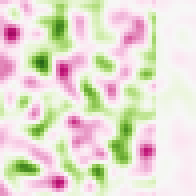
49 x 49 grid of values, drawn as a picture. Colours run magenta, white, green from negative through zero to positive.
Mirror symmetry: none. Lone odd cells: none. Histogram: bell-shaped. Slope: none. Grain: blotchy. Seam: vertical, 80% of the way across, the right part calmer.
